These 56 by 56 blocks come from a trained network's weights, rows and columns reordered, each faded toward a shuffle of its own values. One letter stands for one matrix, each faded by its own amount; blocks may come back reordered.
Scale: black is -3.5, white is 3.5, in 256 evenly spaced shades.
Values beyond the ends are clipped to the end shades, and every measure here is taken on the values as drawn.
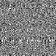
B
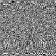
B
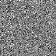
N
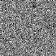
N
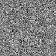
N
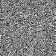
N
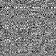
B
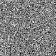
N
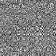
B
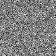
N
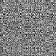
B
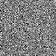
N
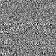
B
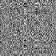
B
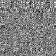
B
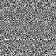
B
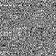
B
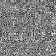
B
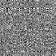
B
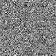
N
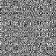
B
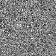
N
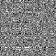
B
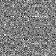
B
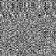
B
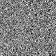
N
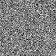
N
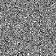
N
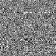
B
